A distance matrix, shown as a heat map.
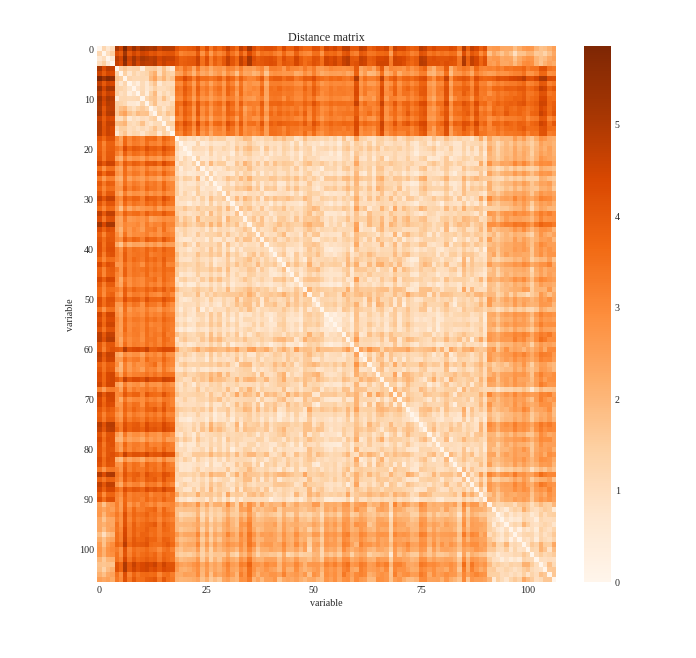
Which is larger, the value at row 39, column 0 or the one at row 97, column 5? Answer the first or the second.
the first
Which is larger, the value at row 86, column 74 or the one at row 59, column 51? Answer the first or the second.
the second
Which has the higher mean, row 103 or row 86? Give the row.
103
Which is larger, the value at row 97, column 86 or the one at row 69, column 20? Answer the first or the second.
the first
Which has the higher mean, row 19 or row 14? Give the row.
14
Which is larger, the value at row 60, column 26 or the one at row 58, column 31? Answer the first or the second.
the first
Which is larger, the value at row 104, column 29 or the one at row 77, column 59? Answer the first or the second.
the first
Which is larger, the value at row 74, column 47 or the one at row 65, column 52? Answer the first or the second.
the second
